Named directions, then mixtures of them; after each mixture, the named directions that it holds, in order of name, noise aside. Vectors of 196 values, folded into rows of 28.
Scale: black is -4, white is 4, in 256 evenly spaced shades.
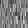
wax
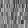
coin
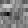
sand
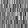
wax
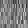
coin, wax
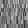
coin, wax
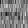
sand, wax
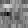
sand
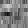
sand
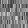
sand, wax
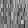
coin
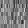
coin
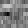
sand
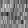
coin, sand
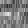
coin, sand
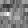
sand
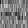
sand, wax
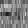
sand, wax
